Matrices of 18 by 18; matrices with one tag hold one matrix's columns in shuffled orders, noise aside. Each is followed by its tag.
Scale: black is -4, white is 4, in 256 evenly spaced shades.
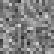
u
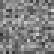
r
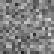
r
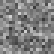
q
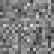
u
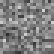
r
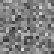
q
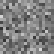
q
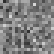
u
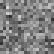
q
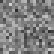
u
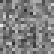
u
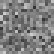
q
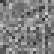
u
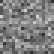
r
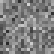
u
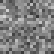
r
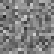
q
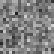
u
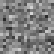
q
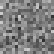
q
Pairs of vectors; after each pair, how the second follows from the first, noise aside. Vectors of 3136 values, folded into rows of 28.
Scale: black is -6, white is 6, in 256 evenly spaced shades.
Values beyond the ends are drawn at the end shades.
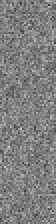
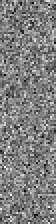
scaled up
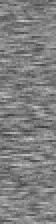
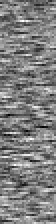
scaled up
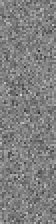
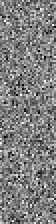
scaled up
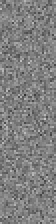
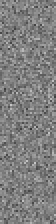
reversed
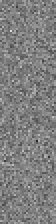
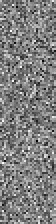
scaled up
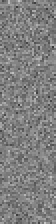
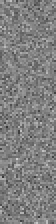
reversed
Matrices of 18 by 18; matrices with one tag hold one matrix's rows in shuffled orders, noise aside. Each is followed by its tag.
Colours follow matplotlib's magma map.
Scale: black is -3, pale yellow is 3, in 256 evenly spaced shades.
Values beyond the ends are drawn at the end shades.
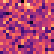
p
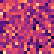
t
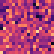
t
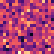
p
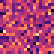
t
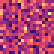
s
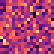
t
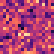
p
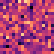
p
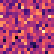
s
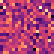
t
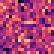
p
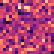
p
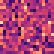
s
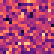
p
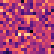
p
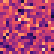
p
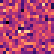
p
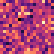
p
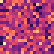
t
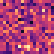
p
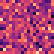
t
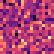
s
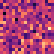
s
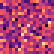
s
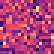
t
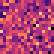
t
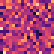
t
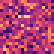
p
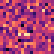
p
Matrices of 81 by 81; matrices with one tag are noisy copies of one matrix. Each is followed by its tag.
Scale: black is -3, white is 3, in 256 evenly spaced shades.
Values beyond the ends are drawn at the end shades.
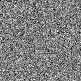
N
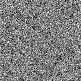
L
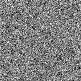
L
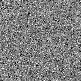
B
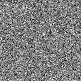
N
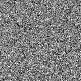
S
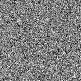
S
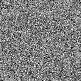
B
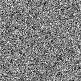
L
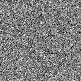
N
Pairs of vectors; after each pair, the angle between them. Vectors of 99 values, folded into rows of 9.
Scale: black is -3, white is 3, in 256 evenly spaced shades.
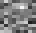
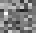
orthogonal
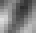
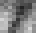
nearly parallel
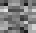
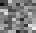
partly aligned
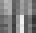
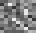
orthogonal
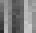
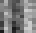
nearly parallel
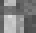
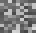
orthogonal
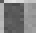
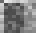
nearly parallel
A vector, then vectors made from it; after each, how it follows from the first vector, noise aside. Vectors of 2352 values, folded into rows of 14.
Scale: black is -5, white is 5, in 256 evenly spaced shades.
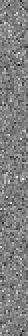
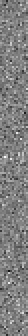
reversed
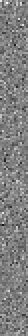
wrapped around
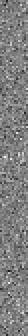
reversed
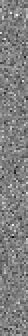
wrapped around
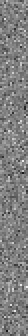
wrapped around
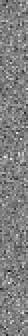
reversed
